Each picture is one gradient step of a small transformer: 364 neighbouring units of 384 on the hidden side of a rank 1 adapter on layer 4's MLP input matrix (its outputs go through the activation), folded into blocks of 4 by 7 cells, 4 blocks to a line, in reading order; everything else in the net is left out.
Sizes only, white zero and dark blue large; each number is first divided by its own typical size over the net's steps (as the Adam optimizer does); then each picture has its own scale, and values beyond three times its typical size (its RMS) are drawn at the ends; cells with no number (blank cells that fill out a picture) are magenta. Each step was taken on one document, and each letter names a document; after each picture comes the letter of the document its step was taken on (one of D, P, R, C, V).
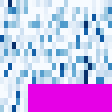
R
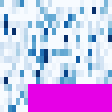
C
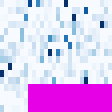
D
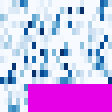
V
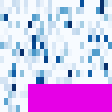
V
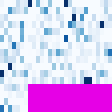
D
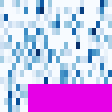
C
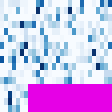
V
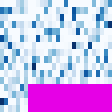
R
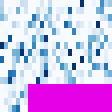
V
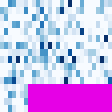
V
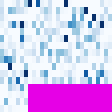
D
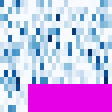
C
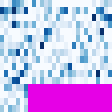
R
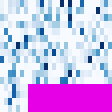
V
